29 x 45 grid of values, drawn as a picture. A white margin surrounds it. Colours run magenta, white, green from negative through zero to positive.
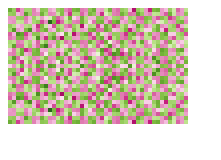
The histogram has two humps. The field is checkered. There is no overall slope. The top and bottom halves mirror each other. No single row or column stands out from its neighbours.
